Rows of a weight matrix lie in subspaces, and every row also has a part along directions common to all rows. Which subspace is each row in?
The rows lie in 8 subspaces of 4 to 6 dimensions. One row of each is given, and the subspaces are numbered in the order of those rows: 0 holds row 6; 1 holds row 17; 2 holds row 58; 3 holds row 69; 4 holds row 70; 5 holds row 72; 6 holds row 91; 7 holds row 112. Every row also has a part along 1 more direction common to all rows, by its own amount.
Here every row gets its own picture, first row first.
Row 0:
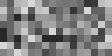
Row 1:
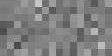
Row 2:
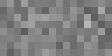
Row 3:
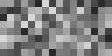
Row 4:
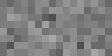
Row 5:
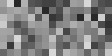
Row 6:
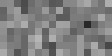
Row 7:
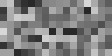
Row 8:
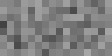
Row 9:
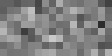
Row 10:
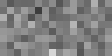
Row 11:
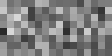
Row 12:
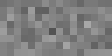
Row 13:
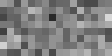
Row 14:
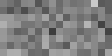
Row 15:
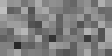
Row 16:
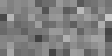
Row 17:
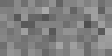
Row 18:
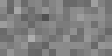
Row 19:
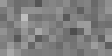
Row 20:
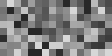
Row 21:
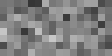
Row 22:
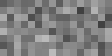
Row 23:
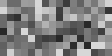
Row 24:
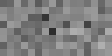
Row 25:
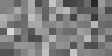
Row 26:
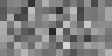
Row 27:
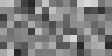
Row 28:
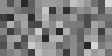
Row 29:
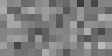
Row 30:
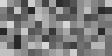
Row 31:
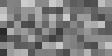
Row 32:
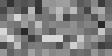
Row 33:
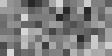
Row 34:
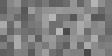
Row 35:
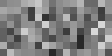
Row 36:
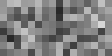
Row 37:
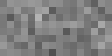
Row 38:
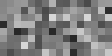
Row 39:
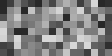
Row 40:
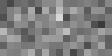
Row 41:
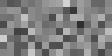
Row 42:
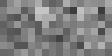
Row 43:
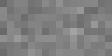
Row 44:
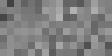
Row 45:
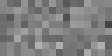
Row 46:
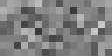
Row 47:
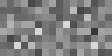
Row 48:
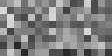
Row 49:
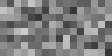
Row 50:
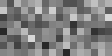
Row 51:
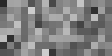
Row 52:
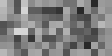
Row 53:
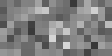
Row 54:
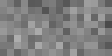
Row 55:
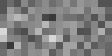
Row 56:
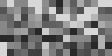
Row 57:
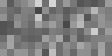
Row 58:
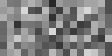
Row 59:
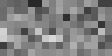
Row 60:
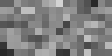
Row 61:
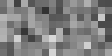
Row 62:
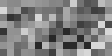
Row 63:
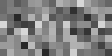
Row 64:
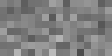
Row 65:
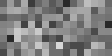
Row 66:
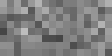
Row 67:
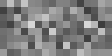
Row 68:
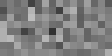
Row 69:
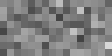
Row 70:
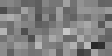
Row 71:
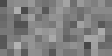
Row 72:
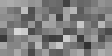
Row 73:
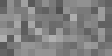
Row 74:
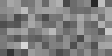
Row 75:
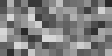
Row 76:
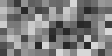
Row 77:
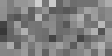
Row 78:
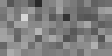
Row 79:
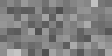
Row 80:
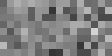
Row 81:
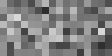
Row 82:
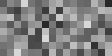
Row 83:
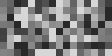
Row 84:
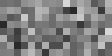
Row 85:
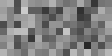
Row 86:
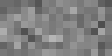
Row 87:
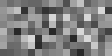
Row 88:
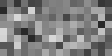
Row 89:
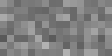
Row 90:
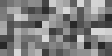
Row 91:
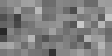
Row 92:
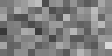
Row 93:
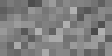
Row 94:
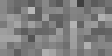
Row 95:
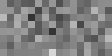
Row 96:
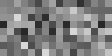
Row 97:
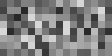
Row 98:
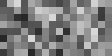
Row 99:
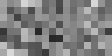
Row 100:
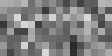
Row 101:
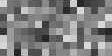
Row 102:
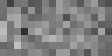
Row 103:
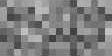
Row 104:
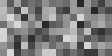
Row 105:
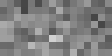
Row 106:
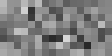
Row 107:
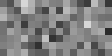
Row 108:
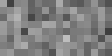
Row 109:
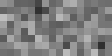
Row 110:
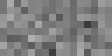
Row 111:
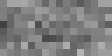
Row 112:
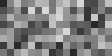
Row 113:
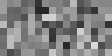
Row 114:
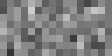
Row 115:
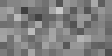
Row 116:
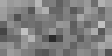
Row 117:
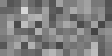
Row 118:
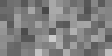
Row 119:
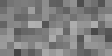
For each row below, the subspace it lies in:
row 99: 0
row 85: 5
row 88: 4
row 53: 4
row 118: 2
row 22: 6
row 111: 1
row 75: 0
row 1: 7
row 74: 0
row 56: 3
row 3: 6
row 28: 0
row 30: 0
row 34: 5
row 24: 1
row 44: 7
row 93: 2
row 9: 2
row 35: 4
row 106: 5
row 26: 2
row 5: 7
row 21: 3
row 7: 3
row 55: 4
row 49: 2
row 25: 0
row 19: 3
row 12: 2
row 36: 7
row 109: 4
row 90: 6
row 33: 3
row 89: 4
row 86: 2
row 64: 0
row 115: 2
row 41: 5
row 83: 2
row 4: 4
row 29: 6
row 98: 5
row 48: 6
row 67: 1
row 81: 1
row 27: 3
